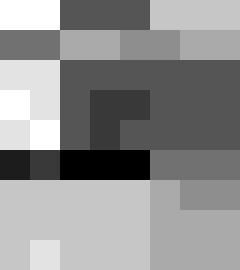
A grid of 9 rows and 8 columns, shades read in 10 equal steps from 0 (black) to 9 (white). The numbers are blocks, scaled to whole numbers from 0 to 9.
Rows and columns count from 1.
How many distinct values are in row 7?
3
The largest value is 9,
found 4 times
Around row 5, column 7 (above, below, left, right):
3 4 3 3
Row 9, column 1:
7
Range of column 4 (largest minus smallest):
7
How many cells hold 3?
18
